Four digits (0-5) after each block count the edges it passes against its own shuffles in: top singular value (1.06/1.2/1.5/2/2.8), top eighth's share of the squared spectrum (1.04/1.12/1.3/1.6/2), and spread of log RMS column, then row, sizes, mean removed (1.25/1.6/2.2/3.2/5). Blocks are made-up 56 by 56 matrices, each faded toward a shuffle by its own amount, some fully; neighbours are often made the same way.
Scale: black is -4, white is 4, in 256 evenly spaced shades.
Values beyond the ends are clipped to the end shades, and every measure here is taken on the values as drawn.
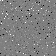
0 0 0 0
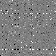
4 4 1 2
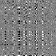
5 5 3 3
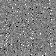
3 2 1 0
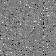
3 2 1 0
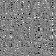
4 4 2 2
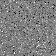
0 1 0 0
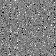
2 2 2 0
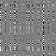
5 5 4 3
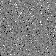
2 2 0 0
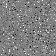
2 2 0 0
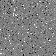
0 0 0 0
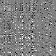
4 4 2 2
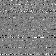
2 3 0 3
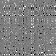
4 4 2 2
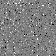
2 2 0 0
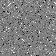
0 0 0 0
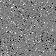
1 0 0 0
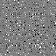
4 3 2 2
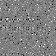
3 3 0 1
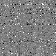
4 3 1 2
